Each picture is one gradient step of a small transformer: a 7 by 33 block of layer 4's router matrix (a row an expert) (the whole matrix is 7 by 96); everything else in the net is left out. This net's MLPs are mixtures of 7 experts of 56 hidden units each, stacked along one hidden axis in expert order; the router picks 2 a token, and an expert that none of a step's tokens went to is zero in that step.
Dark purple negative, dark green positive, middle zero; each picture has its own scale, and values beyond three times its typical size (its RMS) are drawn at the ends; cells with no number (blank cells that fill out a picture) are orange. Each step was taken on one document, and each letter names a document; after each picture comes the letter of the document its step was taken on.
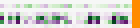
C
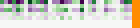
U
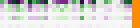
U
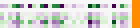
C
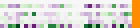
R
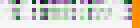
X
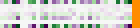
X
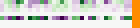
U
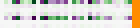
X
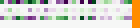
U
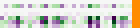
C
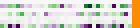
R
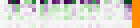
X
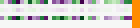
U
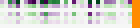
X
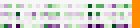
R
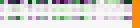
U
